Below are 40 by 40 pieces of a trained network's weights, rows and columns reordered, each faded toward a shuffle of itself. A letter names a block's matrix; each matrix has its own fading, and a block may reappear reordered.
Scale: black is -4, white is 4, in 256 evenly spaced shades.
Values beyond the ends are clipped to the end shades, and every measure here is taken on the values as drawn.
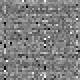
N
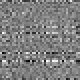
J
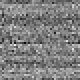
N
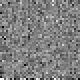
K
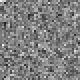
K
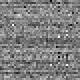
N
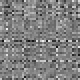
J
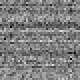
N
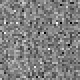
K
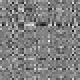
J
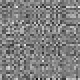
J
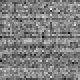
N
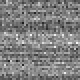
N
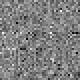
K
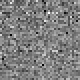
K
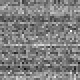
N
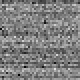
N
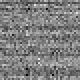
N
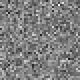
K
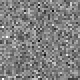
K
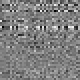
J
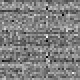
N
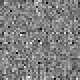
K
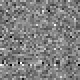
K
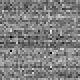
N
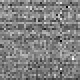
N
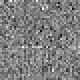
K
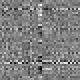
J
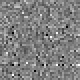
K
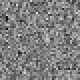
K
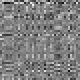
J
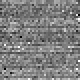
N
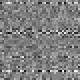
J
